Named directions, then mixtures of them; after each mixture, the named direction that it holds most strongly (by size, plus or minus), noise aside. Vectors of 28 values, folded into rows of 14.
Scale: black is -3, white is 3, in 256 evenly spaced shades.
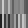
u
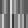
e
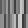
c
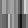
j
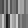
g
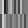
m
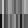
j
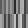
c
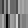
g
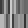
e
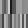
e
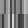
e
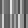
e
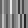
e
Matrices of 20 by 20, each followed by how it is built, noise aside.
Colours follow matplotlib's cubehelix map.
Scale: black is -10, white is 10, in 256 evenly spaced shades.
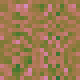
low rank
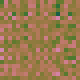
low rank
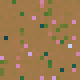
sparse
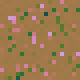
sparse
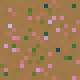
sparse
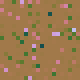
sparse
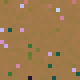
sparse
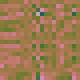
low rank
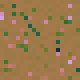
sparse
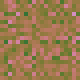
low rank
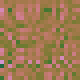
low rank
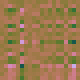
low rank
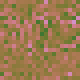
low rank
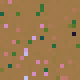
sparse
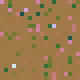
sparse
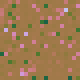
sparse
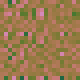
low rank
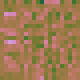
low rank
